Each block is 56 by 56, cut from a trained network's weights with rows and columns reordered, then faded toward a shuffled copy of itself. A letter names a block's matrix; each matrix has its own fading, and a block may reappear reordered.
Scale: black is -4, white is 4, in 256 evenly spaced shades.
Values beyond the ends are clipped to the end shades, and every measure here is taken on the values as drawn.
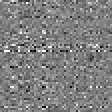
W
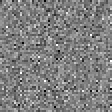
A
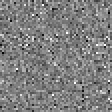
A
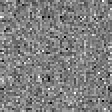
A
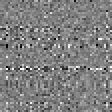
W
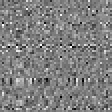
W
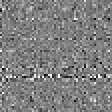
W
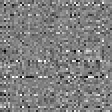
W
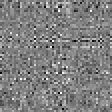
W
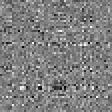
W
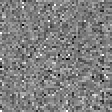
A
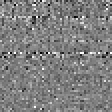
W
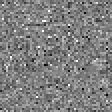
A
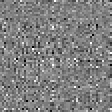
W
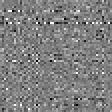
W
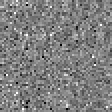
A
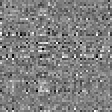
W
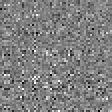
W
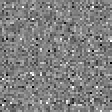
W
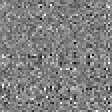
W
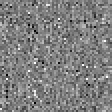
A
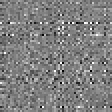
W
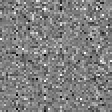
A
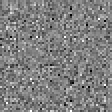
A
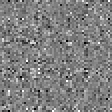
W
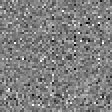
A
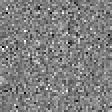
A
